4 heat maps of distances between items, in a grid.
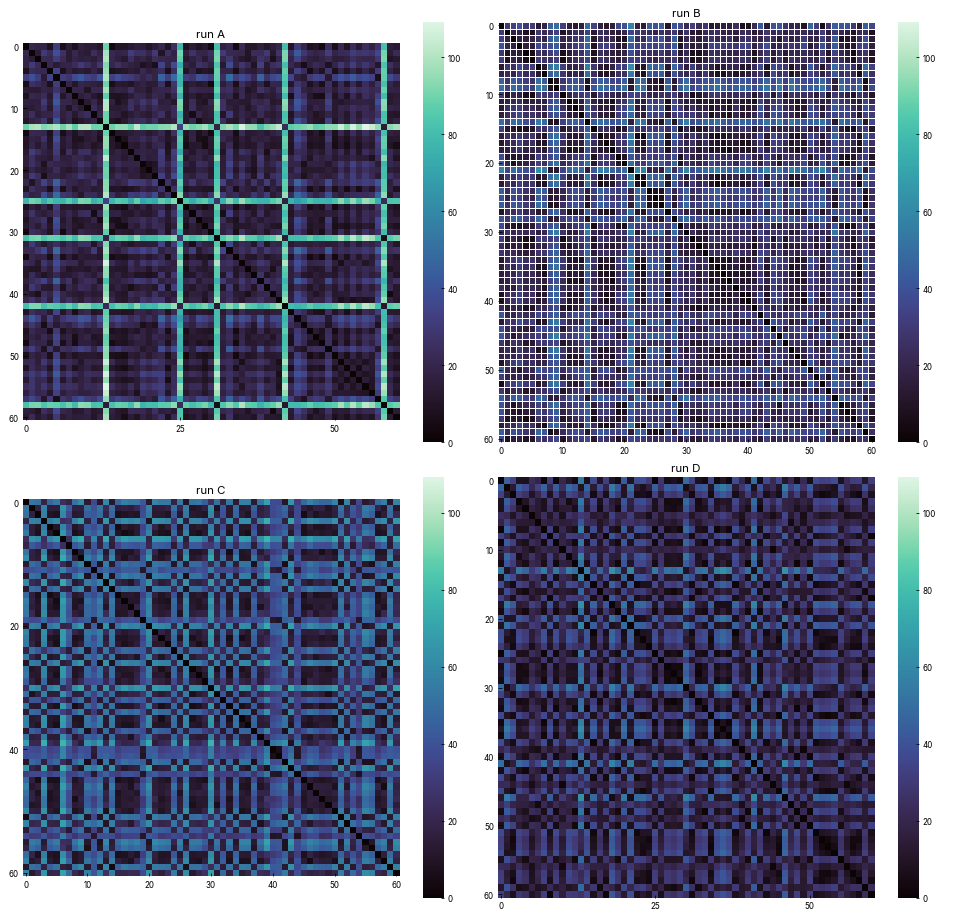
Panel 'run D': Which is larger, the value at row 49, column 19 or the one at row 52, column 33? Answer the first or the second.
the second
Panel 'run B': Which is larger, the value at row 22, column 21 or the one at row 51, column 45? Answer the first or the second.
the first
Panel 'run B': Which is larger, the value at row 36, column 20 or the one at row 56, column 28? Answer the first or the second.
the second
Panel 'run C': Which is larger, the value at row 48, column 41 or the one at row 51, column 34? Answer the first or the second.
the first
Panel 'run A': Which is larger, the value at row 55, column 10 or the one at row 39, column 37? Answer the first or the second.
the first
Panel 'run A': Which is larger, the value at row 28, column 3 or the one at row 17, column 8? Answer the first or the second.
the first
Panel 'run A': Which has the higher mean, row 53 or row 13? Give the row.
13
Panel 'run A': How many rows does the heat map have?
61
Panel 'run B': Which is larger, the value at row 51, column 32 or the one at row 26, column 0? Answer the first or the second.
the second
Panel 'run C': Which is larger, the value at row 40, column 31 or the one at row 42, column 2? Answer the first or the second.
the second
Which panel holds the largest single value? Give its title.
run A
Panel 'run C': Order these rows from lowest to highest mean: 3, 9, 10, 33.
33, 9, 10, 3
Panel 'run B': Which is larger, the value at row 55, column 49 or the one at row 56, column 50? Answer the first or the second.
the first
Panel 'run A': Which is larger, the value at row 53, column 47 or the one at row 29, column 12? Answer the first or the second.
the first
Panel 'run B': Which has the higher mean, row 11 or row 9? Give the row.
9
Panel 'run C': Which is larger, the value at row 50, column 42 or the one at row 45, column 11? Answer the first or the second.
the first
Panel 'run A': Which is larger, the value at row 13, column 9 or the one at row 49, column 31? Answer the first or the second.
the first
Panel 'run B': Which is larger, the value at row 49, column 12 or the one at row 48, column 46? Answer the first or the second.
the second
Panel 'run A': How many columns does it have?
61
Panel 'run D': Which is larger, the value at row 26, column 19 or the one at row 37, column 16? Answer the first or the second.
the first
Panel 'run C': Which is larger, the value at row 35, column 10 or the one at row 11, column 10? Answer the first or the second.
the first
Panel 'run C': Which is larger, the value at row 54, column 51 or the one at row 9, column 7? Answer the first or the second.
the second
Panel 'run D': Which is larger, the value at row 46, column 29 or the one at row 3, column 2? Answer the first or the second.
the second
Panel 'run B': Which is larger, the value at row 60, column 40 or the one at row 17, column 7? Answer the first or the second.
the first
